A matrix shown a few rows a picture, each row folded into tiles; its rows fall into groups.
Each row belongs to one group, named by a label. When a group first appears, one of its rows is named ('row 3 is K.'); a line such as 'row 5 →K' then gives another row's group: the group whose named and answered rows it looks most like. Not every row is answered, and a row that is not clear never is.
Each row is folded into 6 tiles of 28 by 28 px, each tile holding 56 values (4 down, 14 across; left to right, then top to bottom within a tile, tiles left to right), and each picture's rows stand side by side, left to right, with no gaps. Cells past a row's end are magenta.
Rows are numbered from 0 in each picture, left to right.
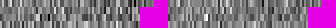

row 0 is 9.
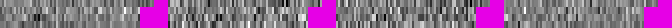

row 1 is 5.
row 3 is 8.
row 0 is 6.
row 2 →9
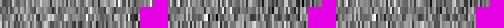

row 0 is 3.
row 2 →9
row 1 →9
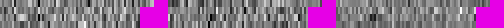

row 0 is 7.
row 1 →3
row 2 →6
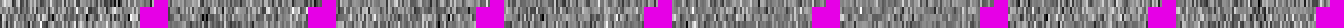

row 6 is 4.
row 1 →6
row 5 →8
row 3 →4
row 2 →9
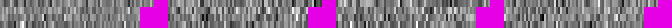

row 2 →5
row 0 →8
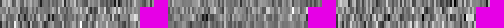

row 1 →6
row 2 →5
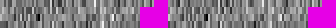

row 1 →4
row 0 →4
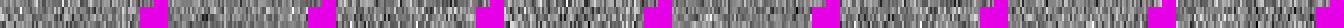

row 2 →5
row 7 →3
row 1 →6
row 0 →8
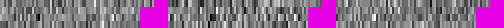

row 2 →9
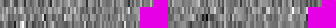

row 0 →8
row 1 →6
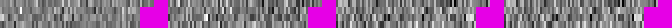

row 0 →8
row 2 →5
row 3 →5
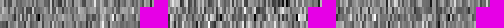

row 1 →5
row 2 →9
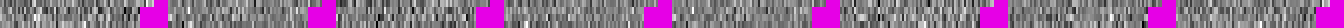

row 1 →8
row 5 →7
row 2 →3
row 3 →8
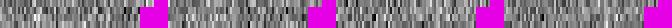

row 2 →4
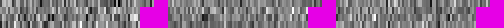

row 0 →5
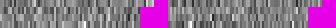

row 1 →8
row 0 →7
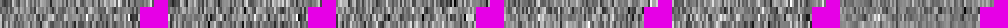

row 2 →5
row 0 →3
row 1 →3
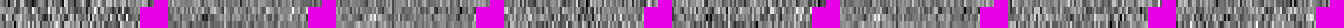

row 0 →3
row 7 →5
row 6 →9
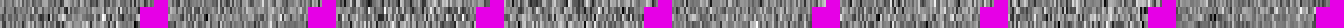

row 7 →6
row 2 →3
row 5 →4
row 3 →3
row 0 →9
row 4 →7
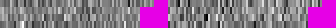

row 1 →4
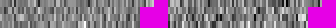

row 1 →5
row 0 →7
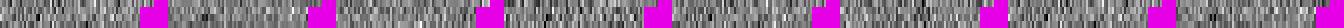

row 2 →7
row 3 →3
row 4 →4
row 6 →4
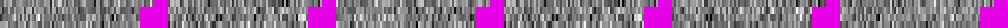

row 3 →5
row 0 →9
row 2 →3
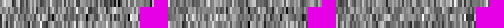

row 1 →3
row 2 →3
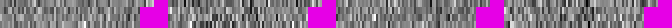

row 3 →8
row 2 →9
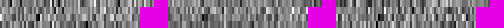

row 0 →4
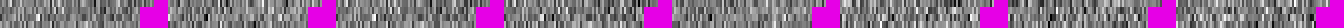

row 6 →3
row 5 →5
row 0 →9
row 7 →3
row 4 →4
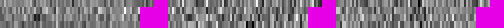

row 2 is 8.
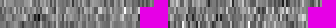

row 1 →5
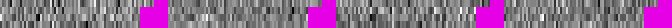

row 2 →6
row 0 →4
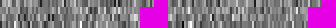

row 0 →5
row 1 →8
